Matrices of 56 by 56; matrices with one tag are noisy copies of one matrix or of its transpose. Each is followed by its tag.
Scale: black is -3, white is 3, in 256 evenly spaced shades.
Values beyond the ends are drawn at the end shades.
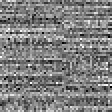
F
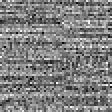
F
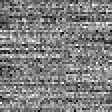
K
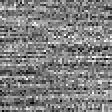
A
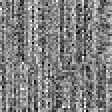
F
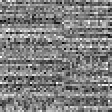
F
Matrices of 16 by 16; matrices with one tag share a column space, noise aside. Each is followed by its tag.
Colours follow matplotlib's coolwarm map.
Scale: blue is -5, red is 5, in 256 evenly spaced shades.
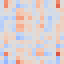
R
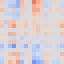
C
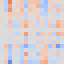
C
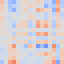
C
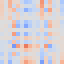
C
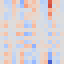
C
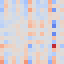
C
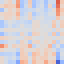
C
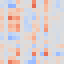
R
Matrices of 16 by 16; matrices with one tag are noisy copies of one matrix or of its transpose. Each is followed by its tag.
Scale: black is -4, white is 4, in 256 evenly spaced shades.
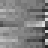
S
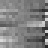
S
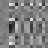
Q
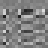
Q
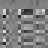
Q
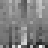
S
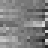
S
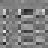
Q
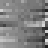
S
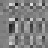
Q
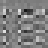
Q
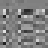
Q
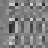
Q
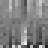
S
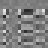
Q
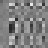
Q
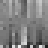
S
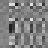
Q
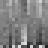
S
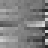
S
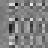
Q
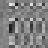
Q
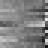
S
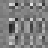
Q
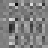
Q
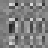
Q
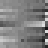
S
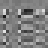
Q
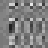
Q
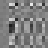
Q
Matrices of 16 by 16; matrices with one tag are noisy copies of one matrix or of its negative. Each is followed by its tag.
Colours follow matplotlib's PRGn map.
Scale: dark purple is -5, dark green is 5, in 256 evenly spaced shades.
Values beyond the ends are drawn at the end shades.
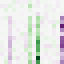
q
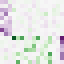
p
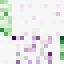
p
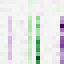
q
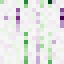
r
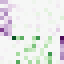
p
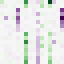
r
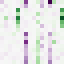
r
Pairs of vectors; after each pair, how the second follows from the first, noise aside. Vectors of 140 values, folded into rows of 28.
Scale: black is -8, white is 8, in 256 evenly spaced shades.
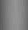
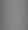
shrunk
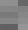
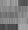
scaled up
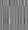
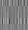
negated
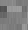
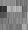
scaled up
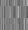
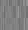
shrunk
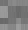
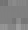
partly zeroed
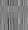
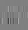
partly zeroed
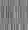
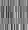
scaled up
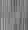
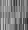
scaled up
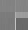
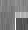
scaled up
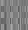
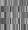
scaled up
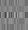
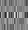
scaled up
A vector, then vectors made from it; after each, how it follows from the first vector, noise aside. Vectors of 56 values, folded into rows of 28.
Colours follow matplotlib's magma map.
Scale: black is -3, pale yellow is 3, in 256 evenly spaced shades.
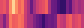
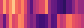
copied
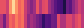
copied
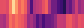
copied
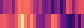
wrapped around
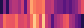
wrapped around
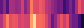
wrapped around
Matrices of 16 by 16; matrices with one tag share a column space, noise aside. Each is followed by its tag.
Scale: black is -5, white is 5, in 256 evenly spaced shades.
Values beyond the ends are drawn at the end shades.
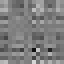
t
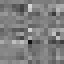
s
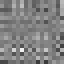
t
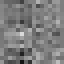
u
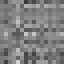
u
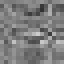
s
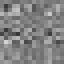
s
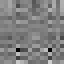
t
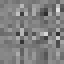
s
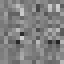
s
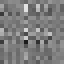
s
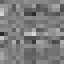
s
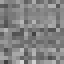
u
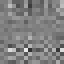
t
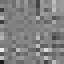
t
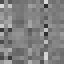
u
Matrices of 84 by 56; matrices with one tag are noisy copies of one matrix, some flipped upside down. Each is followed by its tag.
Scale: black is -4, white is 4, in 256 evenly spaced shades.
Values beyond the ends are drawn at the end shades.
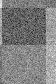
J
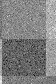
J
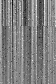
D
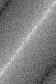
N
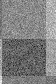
J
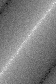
N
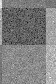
J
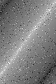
N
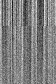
D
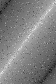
N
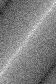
N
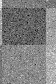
J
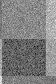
J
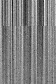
D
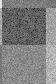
J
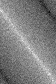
N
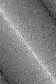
N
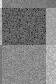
J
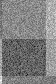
J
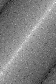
N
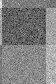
J
